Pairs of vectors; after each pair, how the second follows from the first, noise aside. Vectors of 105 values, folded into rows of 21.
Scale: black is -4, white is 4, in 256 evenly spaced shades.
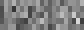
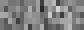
shuffled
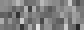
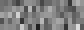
negated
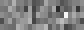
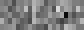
negated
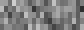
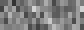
negated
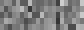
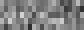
shuffled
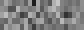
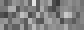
negated
